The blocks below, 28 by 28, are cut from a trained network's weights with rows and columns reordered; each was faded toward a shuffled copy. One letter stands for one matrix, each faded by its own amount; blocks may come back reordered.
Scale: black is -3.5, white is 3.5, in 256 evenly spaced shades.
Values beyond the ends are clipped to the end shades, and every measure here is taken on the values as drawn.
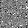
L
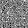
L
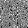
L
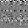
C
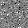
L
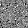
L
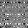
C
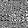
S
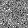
L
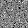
L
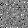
L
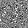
L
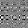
C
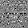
S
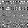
C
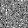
L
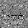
S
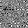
S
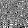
S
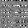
C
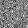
L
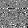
S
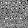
S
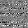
S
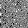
L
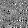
S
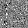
L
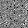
L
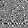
S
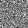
L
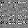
C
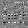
C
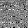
S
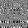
C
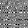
C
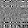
C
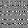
C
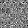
S
